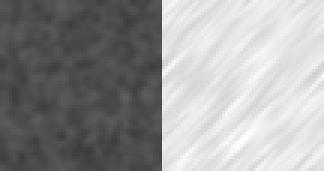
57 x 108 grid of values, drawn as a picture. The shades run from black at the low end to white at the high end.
The table splits into one row of 2 panels. Panel 1,1: low, blotchy, faint in contrast. Panel 1,2: very high, slanting up to the right, faint in contrast.
